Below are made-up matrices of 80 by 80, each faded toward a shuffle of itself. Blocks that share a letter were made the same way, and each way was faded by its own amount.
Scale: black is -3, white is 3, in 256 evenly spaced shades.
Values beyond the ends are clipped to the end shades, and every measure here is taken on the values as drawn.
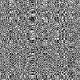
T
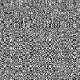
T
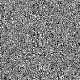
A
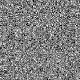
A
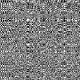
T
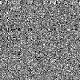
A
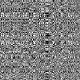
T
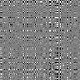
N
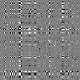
N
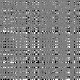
N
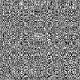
T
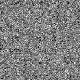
A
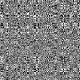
T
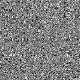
A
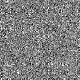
A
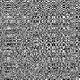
T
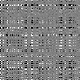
N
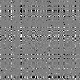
N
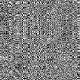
T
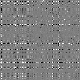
N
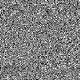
A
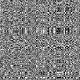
T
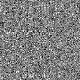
A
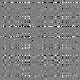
N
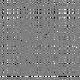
N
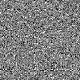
A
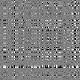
N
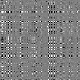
N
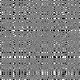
N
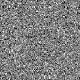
A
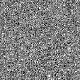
A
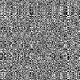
T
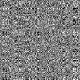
T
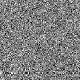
A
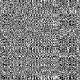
T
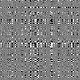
N
